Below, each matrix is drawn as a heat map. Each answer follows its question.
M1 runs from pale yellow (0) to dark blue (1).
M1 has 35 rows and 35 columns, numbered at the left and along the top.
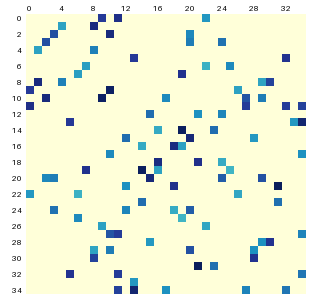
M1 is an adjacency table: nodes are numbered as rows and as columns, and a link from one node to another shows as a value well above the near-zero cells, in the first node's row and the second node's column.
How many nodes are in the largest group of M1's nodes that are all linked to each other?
3
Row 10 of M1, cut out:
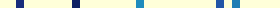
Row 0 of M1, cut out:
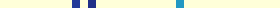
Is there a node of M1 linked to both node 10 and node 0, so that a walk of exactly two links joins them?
yes
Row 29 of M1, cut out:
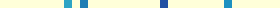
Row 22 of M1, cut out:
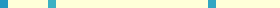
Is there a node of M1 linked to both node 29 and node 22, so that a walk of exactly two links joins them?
no
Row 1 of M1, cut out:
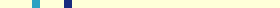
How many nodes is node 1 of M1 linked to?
2
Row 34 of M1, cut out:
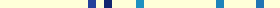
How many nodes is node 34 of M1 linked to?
5
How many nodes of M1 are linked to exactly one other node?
1
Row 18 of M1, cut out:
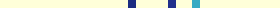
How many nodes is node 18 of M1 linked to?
3
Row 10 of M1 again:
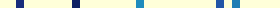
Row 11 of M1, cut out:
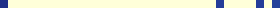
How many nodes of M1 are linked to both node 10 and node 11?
1
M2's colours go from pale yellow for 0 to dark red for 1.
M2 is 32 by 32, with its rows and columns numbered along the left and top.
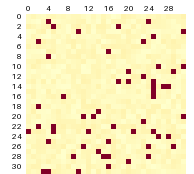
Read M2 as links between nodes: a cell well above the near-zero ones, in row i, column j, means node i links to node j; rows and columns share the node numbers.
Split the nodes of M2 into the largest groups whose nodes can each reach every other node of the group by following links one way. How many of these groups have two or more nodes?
4
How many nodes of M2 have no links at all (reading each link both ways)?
1
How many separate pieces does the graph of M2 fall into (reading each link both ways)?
2
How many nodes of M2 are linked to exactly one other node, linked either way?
10
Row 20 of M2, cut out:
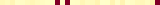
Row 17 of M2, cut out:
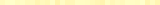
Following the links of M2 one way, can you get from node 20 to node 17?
no
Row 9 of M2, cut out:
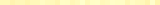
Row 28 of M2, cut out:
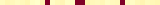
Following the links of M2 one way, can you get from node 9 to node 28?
no
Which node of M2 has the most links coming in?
node 25
